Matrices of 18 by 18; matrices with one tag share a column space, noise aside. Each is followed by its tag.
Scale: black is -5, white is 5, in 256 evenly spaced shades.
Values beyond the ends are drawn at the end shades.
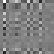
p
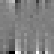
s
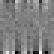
s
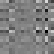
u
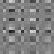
u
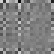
p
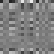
p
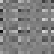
u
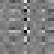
u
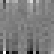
s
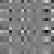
u
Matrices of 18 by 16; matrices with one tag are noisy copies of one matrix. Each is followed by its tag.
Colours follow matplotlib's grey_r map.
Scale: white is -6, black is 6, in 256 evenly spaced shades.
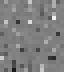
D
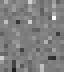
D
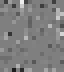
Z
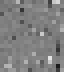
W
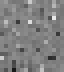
D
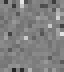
Z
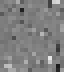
W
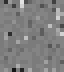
Z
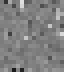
Z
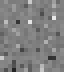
D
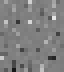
D
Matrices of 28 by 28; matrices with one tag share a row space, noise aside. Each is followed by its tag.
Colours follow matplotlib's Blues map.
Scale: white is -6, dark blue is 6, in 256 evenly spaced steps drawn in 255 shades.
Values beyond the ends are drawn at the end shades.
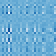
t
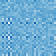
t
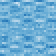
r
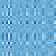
t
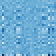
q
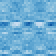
r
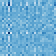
t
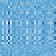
t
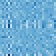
t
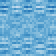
r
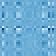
q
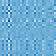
t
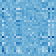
q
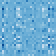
q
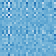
t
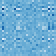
q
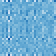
t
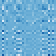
q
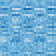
r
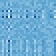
t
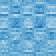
r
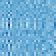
t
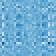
q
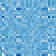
q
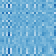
t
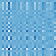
t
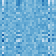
q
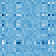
q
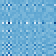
t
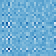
t
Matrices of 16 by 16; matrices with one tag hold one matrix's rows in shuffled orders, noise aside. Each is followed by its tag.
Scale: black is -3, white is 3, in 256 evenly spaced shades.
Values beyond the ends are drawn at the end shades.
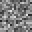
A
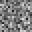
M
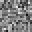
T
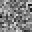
A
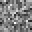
A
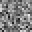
M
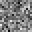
M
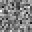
M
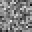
A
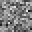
A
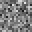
T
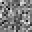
M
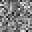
M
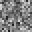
M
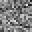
A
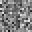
M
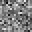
T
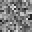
A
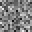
M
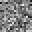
A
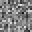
T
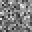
M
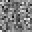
M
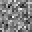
T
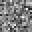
A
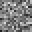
A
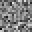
T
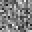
T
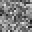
A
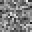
A
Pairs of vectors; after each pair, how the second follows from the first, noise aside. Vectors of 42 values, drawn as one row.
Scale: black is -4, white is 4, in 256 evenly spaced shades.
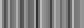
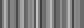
negated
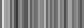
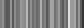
wrapped around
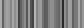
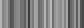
wrapped around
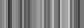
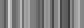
negated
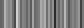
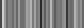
wrapped around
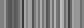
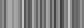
negated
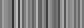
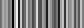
scaled up
